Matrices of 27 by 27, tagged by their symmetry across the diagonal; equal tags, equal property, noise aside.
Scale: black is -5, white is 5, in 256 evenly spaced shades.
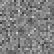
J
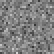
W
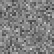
J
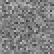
W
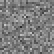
W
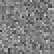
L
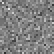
J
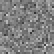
J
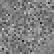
J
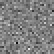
W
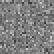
W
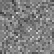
J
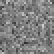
L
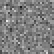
L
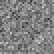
J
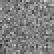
L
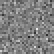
L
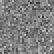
W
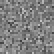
L
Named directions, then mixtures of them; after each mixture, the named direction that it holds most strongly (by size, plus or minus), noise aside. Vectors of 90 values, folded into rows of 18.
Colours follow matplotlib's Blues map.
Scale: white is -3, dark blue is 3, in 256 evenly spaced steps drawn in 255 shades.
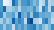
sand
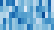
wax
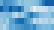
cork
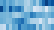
cork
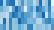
wax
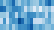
cork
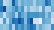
sand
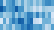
cork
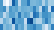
sand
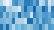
sand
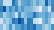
sand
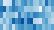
sand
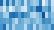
wax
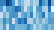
wax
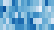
sand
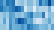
cork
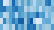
sand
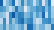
wax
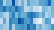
cork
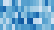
sand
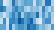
sand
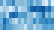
cork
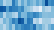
cork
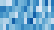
sand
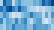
cork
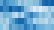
cork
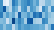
sand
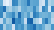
sand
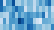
wax
